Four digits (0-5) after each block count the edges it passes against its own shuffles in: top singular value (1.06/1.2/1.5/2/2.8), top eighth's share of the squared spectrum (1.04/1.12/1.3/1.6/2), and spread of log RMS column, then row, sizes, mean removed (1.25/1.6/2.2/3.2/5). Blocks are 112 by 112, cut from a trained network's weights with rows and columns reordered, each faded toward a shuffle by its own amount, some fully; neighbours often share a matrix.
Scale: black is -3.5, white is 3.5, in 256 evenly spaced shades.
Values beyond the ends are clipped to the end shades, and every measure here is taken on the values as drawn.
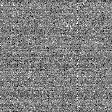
3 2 2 0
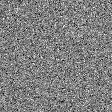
0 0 0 0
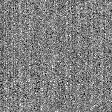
3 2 0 1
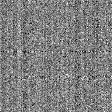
3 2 0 2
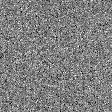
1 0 0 0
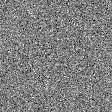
0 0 0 0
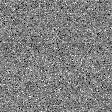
1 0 0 0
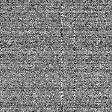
4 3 3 0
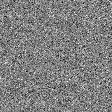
0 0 0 0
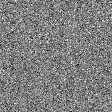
0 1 0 0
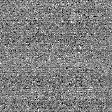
3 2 2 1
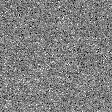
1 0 0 0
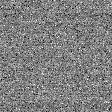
2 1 0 0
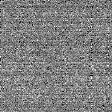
3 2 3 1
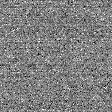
2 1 1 0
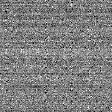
4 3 3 1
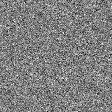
2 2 0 0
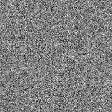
3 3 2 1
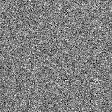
2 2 1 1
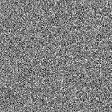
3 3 1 1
